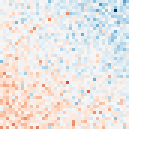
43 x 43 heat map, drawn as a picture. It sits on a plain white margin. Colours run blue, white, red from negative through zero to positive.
Grain: fine. Odd rows or columns: none. Mirror symmetry: none. Ninth with the lowest average: top right. Ninth with the highest average: bottom left. Slope: up to the bottom left.
